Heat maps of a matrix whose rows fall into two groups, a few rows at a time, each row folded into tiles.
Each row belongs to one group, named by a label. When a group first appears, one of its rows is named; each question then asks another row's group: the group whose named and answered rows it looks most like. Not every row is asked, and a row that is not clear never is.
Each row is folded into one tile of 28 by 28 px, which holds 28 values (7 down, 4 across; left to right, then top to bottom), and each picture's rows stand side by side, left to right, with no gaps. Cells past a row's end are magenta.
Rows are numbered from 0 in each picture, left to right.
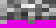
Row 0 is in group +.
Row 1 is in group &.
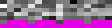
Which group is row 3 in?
&
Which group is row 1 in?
&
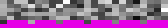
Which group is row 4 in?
&
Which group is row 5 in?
+
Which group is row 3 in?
+
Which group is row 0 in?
+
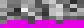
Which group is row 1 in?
+
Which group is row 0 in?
+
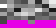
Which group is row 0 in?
&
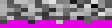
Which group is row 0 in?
+
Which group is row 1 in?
+
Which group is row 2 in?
&
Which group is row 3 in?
&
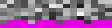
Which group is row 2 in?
&
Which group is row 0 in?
&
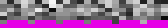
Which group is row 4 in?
+
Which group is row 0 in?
+
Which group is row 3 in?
+
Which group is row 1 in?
+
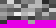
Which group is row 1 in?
&
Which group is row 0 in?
&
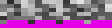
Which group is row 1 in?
+
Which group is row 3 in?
+
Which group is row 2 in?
+
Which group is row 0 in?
+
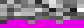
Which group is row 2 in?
+
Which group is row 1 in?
+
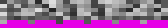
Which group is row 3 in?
+
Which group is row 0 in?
&
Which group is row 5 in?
&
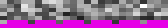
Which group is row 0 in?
+
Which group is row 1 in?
+
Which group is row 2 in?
+
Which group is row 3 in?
&
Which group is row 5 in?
&
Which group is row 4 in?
&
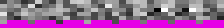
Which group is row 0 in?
&
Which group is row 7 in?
+
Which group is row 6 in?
+
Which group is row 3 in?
+
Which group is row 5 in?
+
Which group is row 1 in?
&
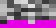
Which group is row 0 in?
+
